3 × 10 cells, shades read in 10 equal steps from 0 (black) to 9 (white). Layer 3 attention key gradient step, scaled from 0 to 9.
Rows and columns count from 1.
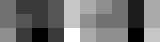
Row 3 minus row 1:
1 0 -2 -1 2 0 0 1 -1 1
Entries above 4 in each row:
4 3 6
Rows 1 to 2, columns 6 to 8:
6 5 4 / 5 4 4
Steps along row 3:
down down up up down down same down up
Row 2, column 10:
6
